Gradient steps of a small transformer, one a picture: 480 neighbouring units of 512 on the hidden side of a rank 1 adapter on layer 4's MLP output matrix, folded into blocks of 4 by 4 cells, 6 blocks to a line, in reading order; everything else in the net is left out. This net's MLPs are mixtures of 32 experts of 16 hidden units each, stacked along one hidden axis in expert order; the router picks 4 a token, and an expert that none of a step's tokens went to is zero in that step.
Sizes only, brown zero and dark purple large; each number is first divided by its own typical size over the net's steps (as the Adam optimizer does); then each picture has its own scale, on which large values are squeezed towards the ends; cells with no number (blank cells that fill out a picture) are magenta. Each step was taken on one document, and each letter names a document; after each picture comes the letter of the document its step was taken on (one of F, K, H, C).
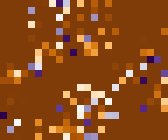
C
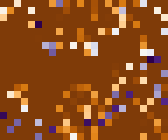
C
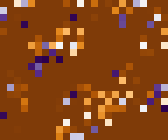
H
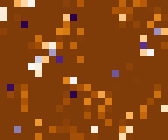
H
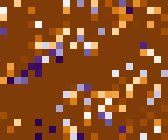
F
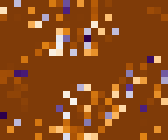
C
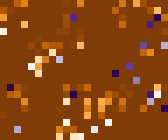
H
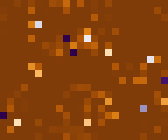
C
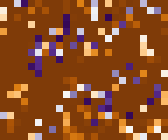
F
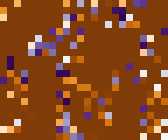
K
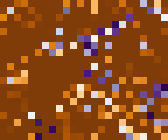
F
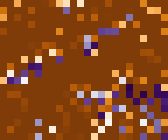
F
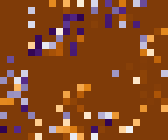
K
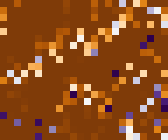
F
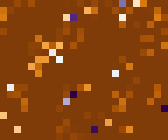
H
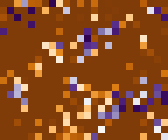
F
